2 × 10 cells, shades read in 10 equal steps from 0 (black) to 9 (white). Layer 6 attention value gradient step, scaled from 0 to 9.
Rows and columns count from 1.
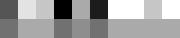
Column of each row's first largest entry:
7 2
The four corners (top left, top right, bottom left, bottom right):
3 9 4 6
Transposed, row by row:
3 4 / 8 6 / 7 6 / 0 4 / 6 5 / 1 4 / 9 6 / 9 6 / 7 6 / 9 6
